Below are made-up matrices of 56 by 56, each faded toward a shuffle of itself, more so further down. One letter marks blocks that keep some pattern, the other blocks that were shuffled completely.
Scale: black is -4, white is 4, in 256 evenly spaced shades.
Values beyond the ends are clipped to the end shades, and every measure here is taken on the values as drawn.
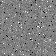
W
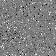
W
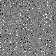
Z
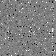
Z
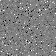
W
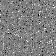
Z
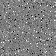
Z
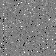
Z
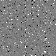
Z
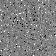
Z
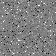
W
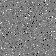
W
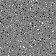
W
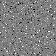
Z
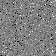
W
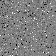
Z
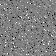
W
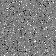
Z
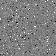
Z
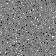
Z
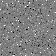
W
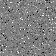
W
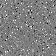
W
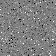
W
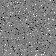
W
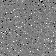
W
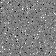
W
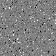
W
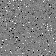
W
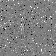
Z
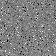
W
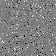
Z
